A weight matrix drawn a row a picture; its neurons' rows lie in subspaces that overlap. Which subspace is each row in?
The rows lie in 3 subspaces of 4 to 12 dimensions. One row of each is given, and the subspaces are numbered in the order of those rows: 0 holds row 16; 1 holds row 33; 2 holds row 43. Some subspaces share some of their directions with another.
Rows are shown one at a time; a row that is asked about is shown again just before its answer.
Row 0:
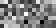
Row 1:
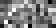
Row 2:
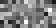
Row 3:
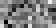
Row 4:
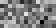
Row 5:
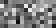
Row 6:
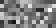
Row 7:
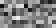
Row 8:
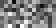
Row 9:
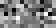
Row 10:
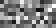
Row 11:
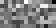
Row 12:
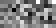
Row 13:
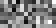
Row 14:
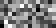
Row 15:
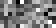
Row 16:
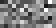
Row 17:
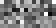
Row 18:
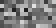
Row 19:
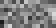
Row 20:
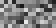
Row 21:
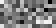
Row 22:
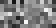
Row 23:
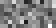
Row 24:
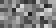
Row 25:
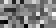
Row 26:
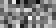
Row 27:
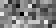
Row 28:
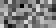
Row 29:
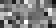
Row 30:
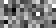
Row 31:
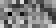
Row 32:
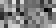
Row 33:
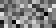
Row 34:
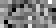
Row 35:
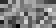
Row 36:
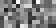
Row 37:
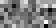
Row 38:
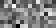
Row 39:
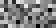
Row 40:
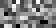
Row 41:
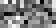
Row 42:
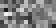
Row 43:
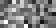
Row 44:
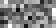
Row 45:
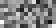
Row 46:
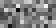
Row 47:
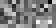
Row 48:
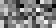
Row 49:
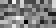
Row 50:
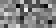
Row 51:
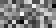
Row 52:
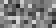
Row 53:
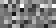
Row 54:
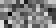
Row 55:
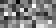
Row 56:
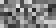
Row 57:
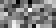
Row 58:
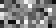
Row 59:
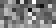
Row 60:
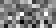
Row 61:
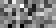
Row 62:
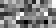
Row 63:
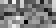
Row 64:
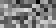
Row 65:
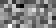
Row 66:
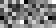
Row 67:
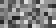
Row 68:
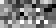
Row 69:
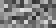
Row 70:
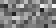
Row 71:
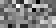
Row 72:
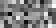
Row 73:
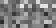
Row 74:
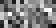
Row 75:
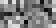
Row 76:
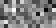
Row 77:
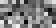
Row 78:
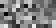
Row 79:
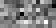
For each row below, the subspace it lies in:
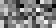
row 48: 1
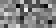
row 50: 0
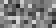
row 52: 1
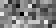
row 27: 1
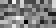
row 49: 2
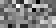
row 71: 0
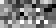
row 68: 1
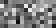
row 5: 0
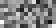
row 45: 0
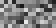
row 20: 0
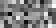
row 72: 1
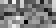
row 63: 2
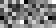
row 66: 0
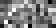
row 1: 2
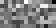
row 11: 0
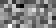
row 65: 0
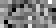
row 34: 2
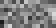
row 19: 2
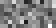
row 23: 1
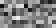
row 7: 0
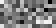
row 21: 0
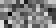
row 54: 2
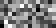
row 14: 2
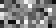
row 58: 1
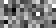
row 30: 2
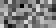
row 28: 2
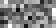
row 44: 2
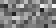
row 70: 0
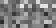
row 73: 0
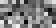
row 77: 1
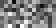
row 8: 0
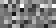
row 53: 0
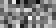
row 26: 0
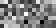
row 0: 1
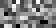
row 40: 0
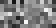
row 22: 2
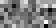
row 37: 0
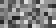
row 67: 0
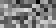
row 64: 0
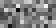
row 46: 0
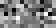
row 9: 0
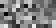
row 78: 0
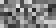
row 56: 0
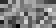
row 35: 1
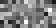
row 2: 1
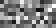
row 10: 1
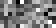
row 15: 0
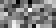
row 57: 0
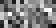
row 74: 2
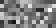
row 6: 1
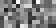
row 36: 0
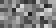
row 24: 0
